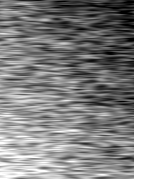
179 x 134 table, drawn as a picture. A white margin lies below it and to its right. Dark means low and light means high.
The histogram is bell-shaped. There is an overall slope up to the bottom left. The ninth with the highest average is the bottom left. The grain runs across in streaks. Overall the values sit about 50% of the way up the scale. The top right is the ninth with the lowest average.
